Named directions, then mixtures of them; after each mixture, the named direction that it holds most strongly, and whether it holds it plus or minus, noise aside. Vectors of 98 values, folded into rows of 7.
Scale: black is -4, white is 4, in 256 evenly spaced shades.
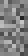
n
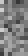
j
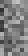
j, minus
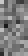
j, plus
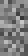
n, plus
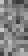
j, plus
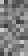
j, plus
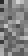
j, minus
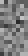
n, minus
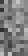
j, minus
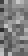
j, minus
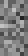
n, plus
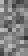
j, plus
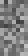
n, minus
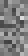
n, minus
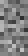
n, plus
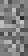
n, plus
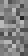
n, plus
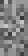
n, plus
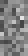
n, minus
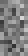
n, minus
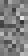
n, minus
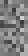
n, minus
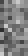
j, minus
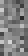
j, plus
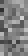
j, minus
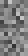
n, minus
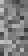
j, plus
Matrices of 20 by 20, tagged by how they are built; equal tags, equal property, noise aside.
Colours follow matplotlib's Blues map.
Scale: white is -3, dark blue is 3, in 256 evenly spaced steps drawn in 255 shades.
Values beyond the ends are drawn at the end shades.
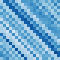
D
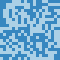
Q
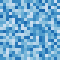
Q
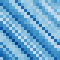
D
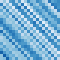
D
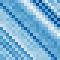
D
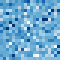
Q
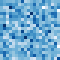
Q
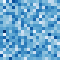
Q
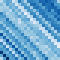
D
